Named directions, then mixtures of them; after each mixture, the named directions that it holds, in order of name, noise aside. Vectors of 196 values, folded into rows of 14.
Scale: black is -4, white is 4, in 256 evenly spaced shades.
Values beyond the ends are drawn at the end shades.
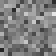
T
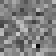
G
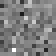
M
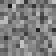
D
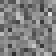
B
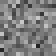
D, G, T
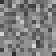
B, D, G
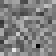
G, M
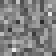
B, M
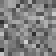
G, T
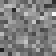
T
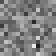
B, G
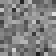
M, T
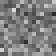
T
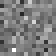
M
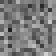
B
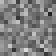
B, M
